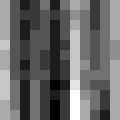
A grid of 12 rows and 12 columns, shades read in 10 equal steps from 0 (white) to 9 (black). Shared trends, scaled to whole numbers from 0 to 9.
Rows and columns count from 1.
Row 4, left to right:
3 6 8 6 6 8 6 2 5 6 5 3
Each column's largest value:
3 6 8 7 7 9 8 4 5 7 8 4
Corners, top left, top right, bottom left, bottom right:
3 3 3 3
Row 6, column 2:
6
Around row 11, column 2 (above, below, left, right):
5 4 3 8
